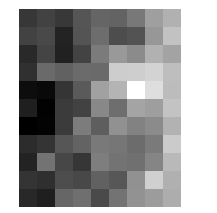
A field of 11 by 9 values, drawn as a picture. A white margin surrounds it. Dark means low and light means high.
The field climbs toward the right. The ninth with the highest average is the middle right. The ninth with the lowest average is the middle left. The centre is the roughest part.
